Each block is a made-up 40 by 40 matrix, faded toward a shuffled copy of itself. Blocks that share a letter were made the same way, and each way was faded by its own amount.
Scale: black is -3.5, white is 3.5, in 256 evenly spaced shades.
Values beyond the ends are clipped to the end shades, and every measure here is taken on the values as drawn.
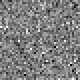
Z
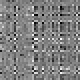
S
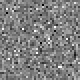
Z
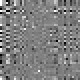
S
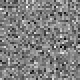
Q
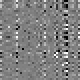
S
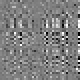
S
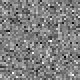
Z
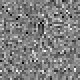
Q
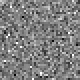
Z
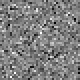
Z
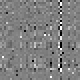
S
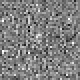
Q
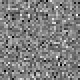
Q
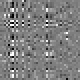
S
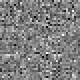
Q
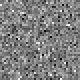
Z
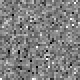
Z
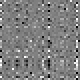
S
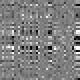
S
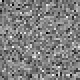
Q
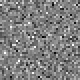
Z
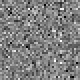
Q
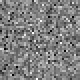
Z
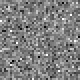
Z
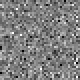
Q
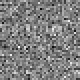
Q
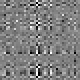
S
